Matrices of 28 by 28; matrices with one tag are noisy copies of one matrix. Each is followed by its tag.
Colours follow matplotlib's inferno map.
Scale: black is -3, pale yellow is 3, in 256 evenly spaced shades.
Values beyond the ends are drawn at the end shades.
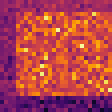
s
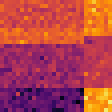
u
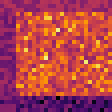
s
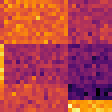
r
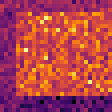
s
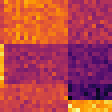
r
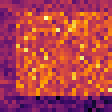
s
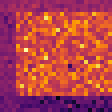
s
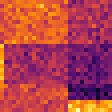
r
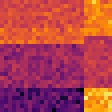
u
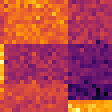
r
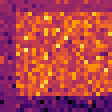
s
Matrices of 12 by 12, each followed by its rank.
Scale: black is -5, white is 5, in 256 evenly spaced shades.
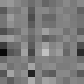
two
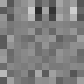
two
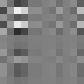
one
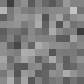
full rank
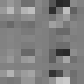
two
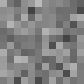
full rank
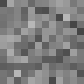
full rank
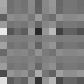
one
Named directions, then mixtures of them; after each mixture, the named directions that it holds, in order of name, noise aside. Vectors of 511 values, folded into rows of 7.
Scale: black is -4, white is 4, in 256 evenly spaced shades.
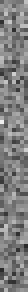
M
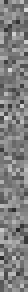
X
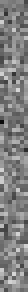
M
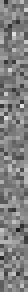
X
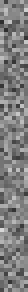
M, X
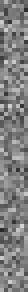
M, X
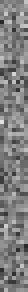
M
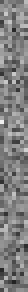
M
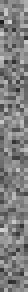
M, X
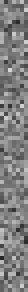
X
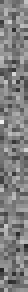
M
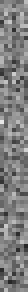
M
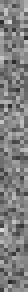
M, X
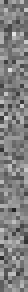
X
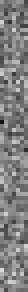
M
